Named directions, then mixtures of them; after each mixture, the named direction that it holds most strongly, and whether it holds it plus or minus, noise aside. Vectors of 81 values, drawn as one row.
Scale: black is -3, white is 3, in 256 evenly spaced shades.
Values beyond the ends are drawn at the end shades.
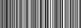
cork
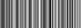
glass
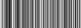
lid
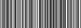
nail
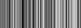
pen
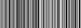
nail, minus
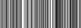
pen, minus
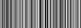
nail, plus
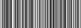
nail, plus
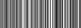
cork, plus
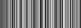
cork, plus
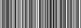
nail, plus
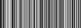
lid, minus
